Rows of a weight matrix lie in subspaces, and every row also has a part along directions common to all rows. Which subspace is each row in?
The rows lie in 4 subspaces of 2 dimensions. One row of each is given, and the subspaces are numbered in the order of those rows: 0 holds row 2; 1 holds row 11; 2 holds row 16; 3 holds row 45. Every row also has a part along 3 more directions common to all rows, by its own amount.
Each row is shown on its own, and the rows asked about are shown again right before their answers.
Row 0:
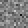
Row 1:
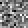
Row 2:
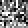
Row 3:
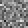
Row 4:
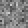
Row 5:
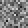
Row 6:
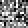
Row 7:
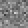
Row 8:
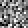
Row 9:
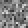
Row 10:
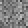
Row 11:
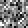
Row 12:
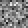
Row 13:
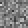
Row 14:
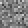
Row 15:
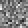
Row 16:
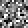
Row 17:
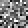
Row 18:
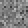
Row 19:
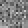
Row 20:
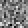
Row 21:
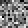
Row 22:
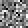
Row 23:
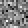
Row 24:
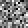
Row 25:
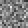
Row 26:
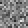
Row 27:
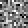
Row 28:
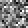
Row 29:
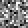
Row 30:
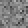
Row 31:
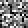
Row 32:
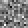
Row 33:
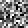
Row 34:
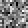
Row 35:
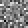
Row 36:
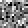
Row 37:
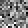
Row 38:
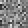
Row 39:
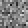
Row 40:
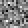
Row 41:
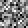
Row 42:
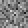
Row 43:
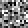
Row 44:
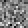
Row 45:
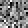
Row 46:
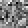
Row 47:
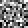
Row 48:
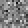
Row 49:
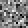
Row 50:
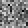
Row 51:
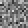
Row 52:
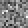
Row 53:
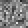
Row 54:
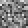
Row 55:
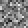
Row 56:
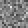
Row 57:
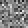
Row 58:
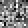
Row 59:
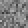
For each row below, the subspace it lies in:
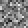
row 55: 1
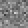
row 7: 2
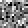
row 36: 2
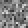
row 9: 0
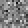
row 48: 2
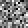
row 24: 2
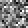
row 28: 0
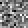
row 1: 1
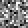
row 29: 2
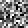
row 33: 2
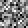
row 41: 1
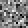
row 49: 1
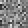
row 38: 1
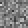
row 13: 3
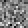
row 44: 1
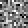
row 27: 1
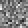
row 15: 1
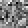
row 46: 2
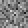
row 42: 2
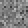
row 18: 0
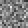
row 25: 3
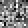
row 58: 0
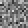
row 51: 3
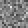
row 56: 3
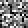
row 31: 1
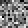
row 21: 3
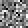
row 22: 2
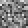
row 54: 3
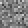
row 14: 0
